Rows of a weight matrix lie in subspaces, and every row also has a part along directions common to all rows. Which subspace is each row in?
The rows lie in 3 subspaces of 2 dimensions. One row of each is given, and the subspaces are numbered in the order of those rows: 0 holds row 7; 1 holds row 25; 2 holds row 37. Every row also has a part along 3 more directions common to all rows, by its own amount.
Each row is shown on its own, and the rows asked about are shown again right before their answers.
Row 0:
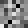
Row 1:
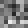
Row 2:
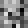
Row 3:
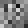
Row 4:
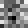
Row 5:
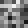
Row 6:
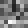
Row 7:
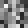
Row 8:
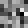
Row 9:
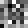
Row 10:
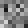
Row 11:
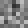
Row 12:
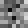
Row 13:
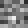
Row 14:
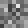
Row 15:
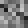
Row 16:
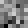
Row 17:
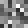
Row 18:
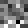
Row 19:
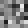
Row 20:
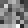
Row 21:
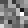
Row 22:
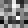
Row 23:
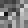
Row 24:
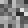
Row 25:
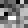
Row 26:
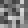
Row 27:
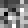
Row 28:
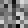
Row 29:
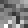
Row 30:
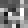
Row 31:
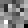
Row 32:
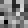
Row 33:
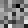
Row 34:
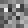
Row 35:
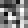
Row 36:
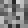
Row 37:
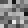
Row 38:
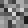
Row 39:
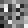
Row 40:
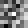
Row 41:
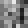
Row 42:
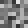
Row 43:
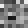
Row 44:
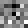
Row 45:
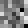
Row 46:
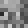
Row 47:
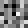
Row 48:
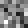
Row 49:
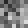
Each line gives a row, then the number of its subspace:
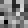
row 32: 0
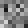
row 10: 2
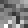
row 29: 0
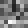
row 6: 0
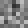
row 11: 0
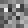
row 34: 2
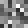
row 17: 2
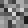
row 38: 2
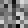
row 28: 0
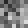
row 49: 1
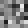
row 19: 0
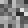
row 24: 2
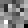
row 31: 2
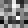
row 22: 0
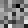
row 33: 2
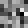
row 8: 2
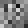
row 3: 2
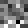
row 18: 0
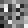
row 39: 2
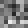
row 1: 0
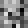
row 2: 1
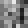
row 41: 1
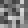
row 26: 1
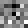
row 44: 0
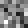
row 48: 2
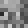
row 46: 1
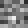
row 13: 1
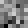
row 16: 0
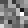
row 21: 2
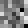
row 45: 2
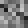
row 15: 2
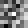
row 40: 1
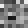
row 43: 1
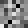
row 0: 2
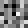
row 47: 0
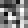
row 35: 1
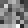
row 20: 0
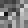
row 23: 1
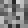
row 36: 0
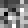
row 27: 1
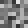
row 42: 1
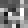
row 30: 1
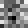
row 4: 1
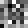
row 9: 2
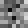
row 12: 1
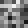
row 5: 1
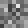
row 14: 2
